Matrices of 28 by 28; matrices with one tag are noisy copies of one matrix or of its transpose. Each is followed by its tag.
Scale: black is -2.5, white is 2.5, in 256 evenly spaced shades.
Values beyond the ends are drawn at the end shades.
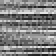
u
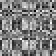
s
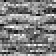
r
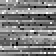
u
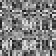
s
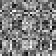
s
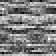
r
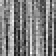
u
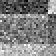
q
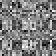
s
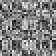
s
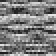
r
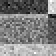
q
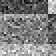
q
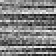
u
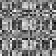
s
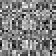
s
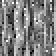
r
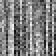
u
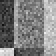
q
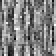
r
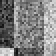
q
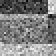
q
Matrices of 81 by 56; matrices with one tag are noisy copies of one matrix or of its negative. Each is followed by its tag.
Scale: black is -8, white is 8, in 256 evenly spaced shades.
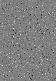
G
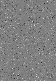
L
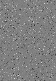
L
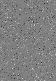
L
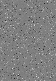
L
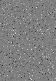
G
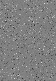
L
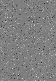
L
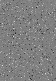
G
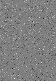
L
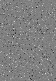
G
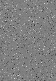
L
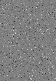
G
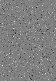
G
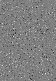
G
